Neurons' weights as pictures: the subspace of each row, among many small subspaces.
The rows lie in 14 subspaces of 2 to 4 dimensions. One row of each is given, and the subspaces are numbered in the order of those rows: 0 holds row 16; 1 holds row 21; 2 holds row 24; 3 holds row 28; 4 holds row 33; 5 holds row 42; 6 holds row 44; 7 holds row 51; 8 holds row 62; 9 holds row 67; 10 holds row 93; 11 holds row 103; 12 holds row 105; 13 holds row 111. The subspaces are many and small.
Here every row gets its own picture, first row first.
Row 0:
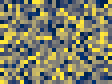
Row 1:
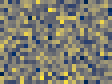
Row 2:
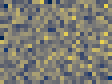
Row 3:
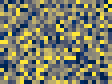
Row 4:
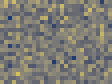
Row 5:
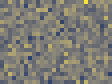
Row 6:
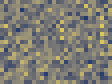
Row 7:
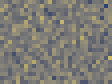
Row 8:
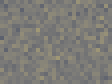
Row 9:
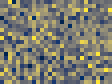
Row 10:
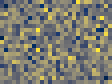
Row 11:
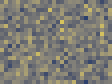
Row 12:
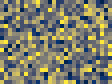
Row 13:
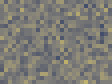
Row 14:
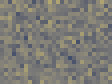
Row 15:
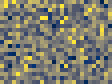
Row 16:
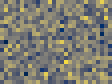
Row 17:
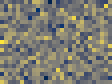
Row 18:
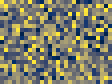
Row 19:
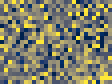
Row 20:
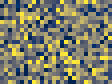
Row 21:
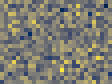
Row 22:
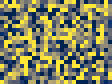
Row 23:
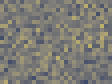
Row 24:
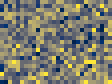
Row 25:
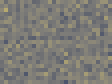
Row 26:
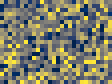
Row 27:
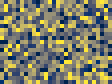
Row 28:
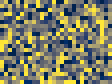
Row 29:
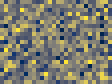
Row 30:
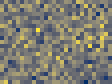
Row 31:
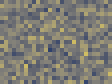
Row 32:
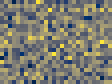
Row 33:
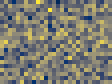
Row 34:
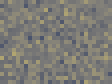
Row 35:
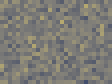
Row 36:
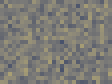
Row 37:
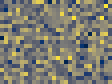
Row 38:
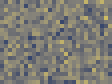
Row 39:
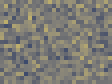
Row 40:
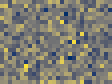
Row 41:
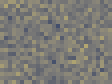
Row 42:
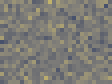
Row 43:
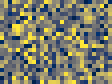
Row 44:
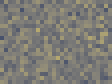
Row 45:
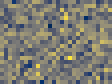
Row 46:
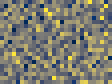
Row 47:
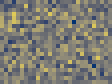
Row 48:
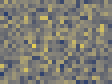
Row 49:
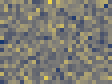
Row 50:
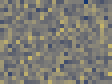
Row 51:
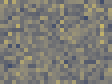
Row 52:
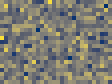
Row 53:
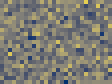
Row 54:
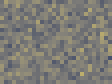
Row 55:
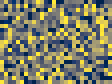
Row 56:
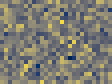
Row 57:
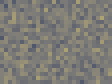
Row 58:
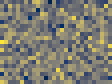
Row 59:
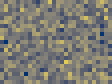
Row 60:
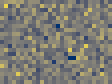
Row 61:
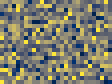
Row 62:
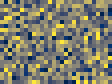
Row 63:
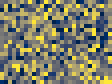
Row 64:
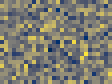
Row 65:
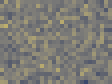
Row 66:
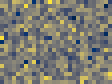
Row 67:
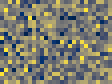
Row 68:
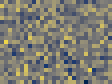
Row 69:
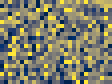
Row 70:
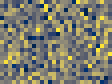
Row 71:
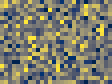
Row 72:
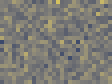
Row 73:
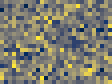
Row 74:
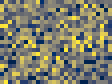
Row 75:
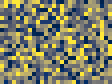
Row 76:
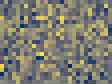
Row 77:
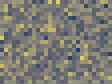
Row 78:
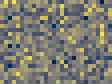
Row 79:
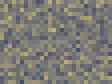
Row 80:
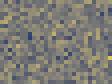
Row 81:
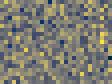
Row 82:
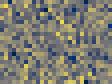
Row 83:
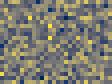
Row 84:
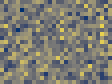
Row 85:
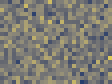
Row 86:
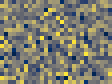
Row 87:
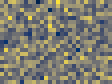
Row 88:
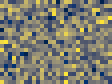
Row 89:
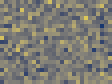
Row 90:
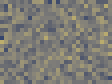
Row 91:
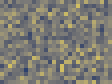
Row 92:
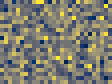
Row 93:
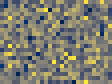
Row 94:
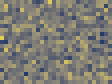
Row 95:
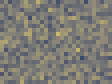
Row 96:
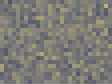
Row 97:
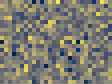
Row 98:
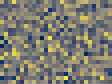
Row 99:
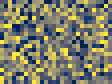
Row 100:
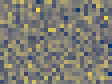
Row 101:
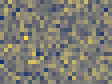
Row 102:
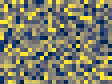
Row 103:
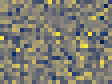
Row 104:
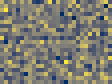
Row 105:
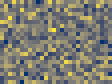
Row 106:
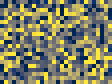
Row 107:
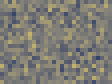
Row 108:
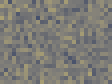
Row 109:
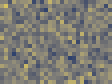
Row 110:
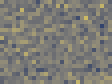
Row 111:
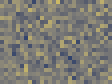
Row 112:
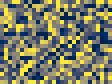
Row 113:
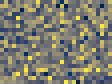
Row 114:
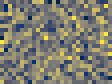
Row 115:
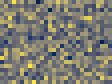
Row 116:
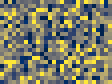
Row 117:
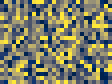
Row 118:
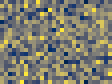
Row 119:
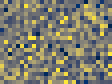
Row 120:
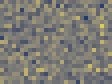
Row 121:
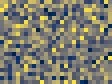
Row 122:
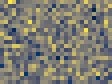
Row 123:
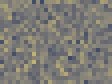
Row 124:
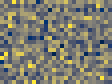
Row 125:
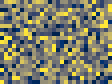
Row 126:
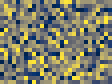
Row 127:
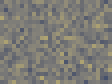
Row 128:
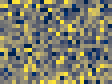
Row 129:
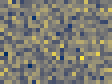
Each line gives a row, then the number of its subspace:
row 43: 8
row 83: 9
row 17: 5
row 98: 9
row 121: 7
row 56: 9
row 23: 2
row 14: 13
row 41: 7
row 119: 11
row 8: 6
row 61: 2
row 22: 1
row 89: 8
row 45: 9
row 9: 9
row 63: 2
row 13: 6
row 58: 5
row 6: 10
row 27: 0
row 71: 6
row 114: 3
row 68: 13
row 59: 0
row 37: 11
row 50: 3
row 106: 7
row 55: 3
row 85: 7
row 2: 3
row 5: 3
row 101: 13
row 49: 5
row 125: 8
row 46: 7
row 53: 11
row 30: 2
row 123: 13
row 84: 10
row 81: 7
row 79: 12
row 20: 13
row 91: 1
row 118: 12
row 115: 4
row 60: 10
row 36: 1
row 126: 13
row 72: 13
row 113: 8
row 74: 2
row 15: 7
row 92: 11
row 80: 8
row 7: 7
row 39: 8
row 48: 1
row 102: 12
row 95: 4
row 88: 13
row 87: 4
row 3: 10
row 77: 12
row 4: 7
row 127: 11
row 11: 10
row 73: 2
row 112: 9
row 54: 10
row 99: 8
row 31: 12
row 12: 0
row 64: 12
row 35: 6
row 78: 7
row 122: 8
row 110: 8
